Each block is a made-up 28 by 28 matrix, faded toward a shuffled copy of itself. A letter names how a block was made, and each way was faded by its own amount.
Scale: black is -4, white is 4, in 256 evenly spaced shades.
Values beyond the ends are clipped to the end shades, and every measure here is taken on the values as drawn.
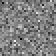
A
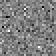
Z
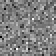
A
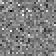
Z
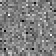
Z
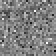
A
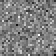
A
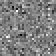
Z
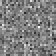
A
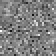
Z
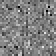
Z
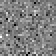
Z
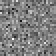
A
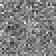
A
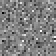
A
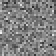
A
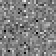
Z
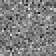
A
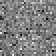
Z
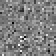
Z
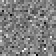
A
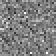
A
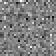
Z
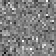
Z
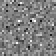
Z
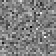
A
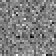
Z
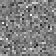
A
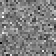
A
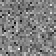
Z
